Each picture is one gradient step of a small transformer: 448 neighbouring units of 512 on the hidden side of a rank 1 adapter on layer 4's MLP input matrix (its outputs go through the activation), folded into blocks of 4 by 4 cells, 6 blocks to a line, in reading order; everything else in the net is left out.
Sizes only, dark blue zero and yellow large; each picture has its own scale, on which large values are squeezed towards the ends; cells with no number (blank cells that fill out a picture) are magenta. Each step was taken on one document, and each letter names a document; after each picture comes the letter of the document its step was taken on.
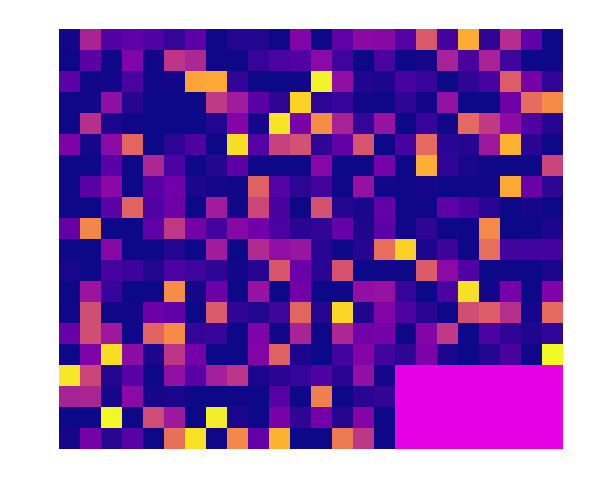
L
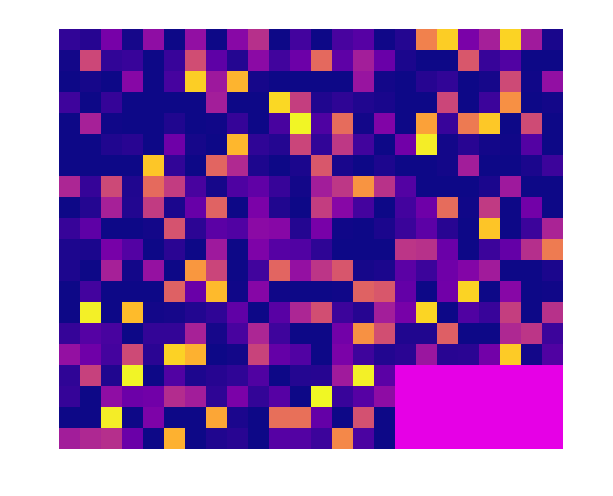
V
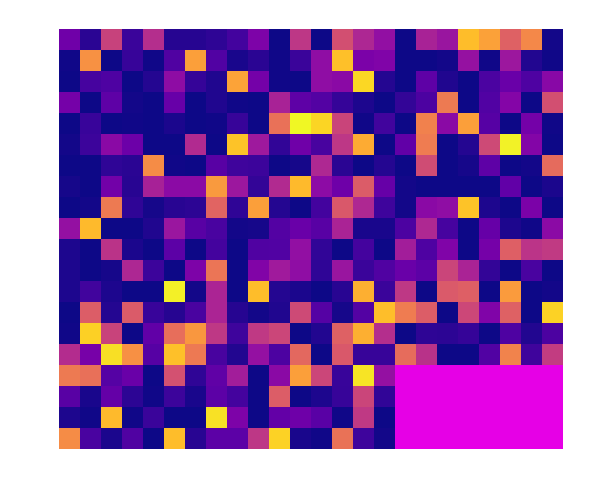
V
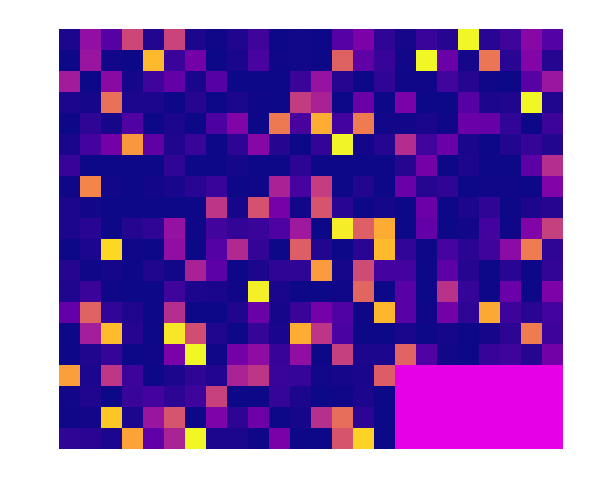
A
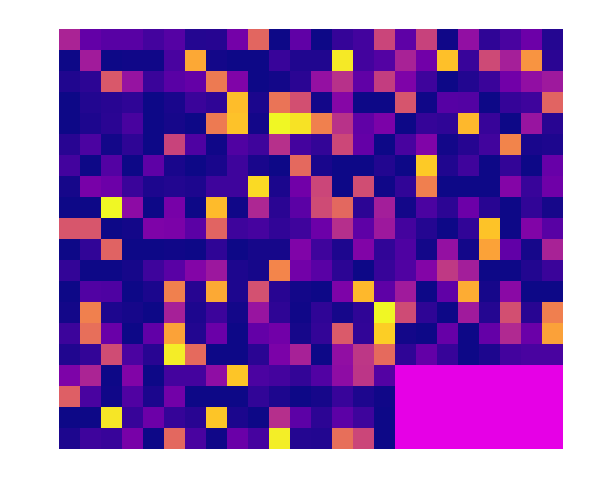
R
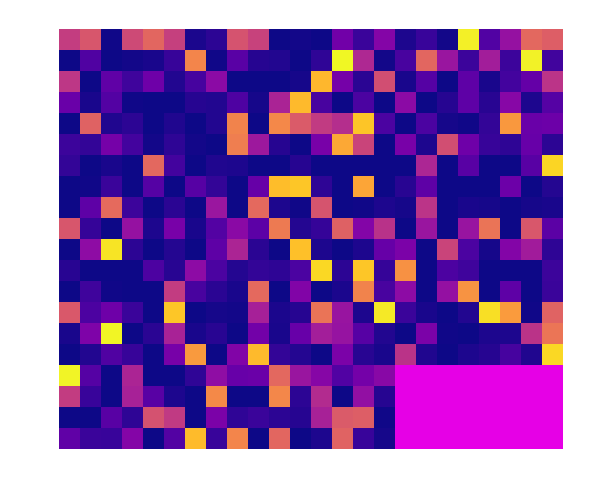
A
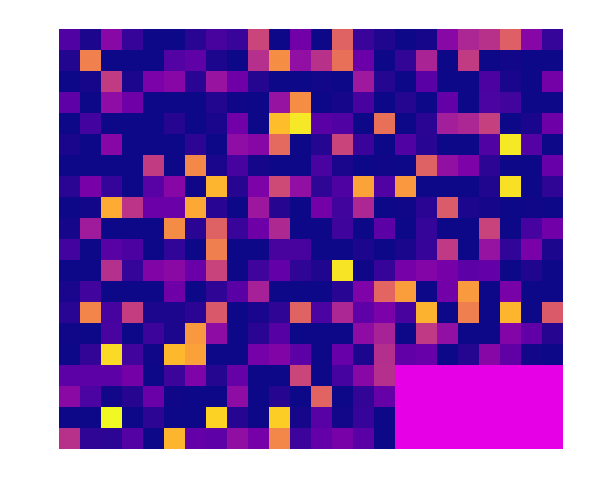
V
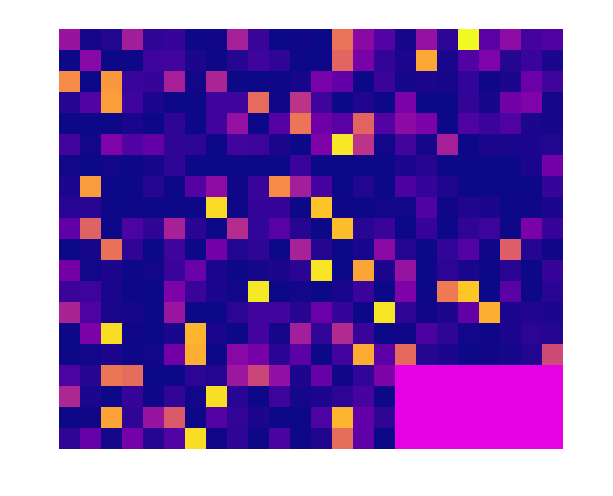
A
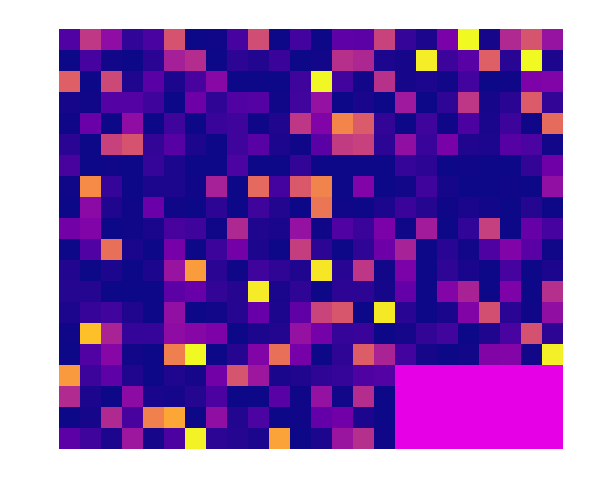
A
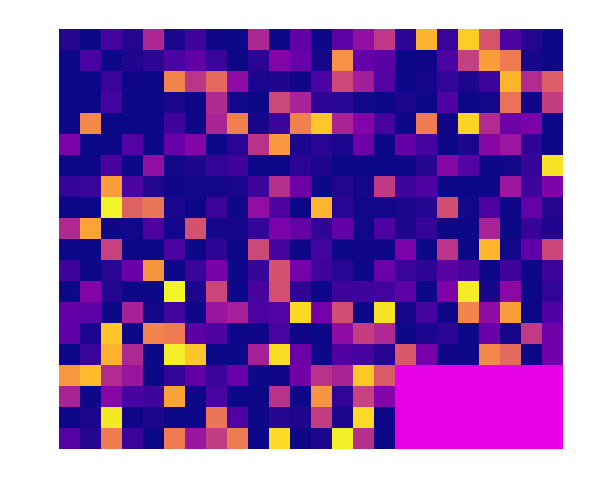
L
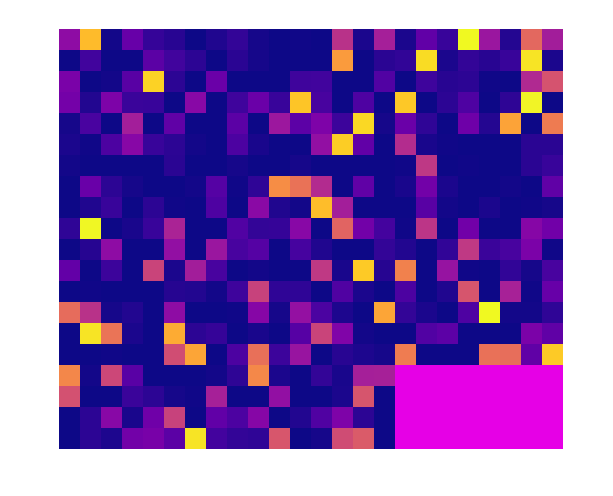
A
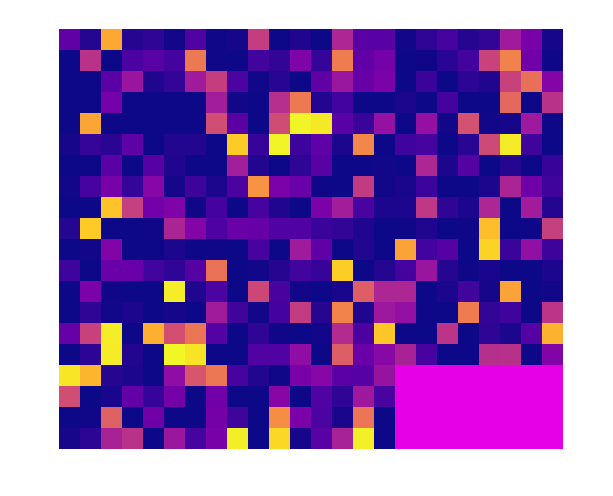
L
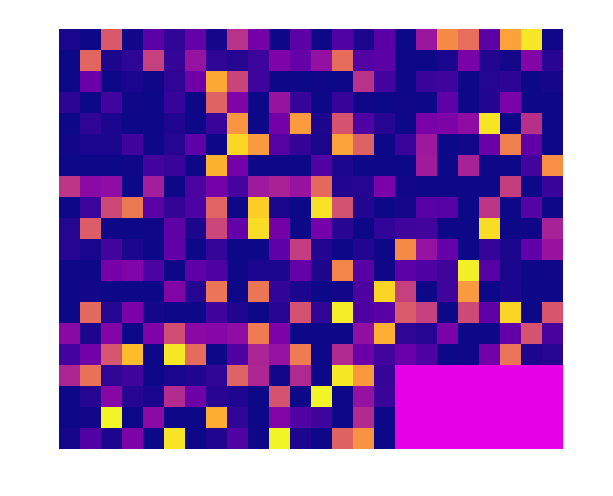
V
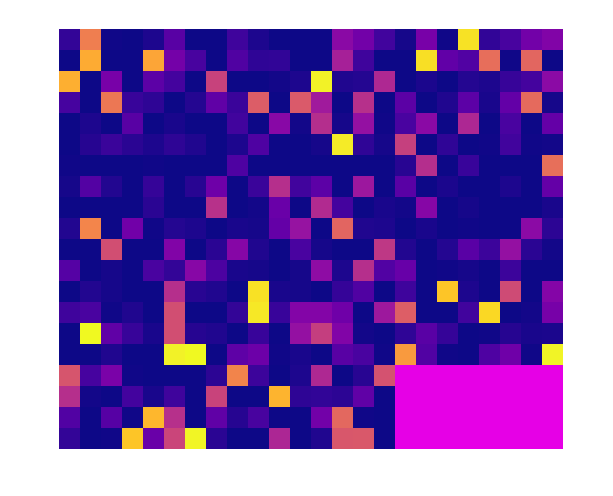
A
